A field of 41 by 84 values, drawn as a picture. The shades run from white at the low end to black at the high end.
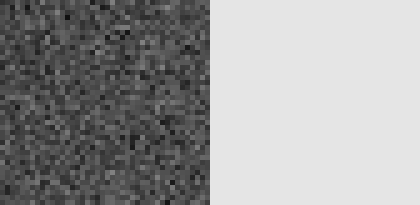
The table splits into one row of 2 panels. Panel 1,1: high, fine-grained. Panel 1,2: very low, flat.
